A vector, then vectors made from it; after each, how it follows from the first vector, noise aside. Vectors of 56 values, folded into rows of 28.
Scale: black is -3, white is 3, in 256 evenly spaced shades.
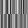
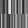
sign-scrambled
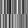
sign-scrambled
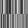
sign-scrambled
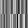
reversed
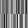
reversed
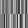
reversed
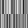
sign-scrambled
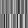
reversed
